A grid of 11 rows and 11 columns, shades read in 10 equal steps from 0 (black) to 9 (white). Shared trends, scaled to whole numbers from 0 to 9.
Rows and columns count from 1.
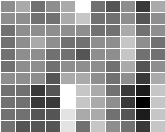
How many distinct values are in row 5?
4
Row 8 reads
4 4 2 3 9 7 6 4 2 1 7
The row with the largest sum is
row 1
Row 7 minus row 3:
1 0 0 -2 1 1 1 0 -1 -2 1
